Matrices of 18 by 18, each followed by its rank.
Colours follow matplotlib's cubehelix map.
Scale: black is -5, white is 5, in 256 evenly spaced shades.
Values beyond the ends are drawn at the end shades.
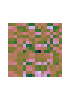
three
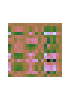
two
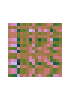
two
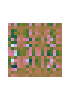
two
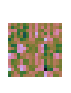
three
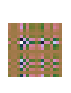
one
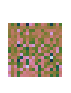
three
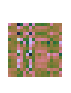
two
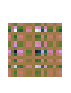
one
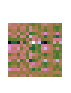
two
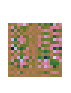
three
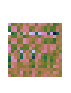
three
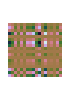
one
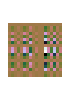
one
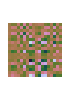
two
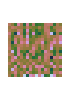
three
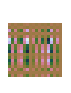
one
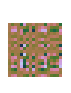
two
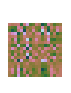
three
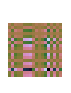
one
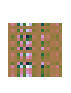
one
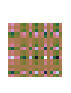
one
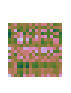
three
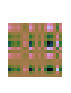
one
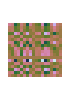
two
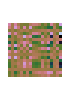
two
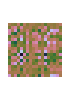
three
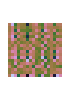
three
